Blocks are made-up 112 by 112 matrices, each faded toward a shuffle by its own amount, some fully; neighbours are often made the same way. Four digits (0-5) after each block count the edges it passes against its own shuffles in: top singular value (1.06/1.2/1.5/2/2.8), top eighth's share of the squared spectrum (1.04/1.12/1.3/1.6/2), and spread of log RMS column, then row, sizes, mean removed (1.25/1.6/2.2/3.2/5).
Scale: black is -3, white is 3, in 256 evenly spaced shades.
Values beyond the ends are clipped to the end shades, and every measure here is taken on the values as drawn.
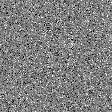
0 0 1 0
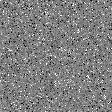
1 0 0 0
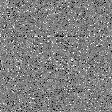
3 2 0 1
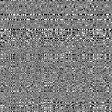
5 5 3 4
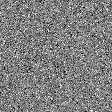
0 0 0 0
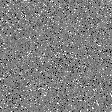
0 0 0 0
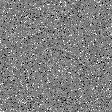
2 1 0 0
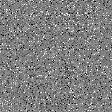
3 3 1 2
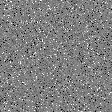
1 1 0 0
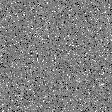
1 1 0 0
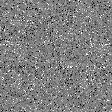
3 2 0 1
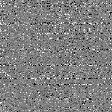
4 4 2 3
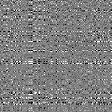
5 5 3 4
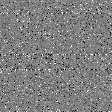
3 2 0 2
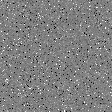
0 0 0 0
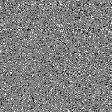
3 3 1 2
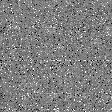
3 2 0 1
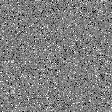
3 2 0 1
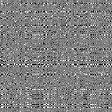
5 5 3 4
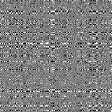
5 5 3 4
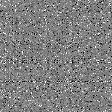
4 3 1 2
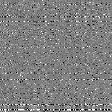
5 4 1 3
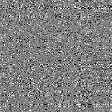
4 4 2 3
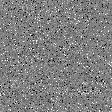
2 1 0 0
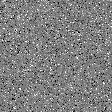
0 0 0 0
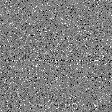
3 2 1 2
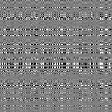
5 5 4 5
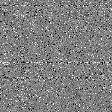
4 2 0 2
